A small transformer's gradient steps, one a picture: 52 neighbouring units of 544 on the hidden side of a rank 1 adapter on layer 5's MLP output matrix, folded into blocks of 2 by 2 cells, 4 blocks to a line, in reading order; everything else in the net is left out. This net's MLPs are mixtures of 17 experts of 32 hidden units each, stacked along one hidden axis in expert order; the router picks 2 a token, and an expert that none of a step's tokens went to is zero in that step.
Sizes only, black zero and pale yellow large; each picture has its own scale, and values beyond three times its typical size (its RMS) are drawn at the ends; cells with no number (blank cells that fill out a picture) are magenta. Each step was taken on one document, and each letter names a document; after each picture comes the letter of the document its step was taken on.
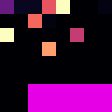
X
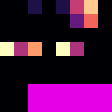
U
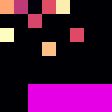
X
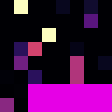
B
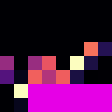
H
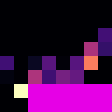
H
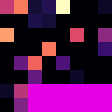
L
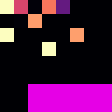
X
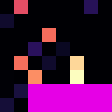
B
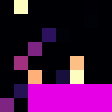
B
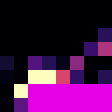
H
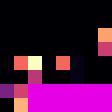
L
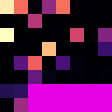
L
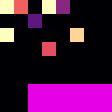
X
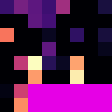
L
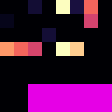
U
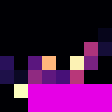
H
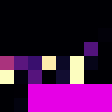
H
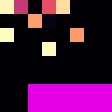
X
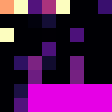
L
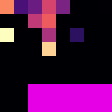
L
